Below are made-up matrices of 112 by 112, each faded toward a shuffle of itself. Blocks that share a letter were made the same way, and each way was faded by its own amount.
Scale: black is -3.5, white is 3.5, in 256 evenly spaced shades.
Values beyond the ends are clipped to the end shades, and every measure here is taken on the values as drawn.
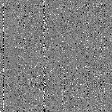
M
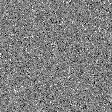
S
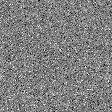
S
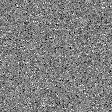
S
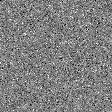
S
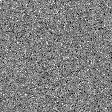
S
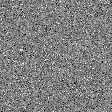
S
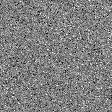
S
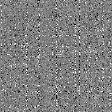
M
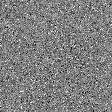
S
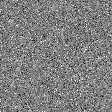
S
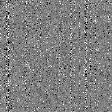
M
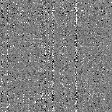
M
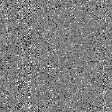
M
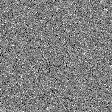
S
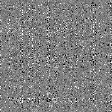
M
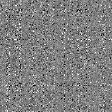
M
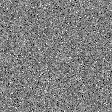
S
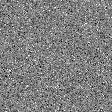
S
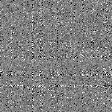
M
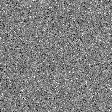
S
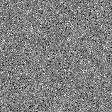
S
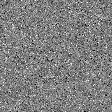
S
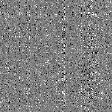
M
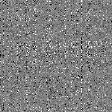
M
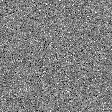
S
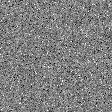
S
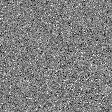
S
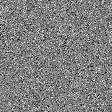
S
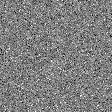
S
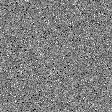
S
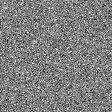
S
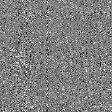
M
